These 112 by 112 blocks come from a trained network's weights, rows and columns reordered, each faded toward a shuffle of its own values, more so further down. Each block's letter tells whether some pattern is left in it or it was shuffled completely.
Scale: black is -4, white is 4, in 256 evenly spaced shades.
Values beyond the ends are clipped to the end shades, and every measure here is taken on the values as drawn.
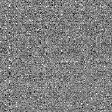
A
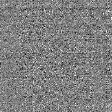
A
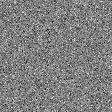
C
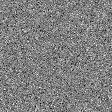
C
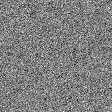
C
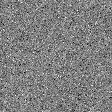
C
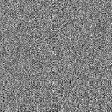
A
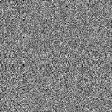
A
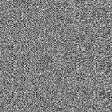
A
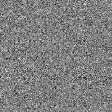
A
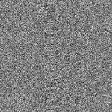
A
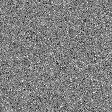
C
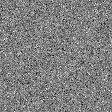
C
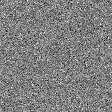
C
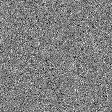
C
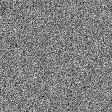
C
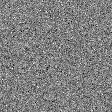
C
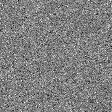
C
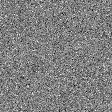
C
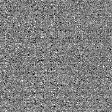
A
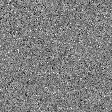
C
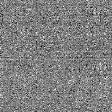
A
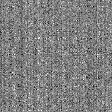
A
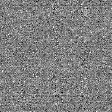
A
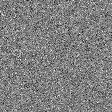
C
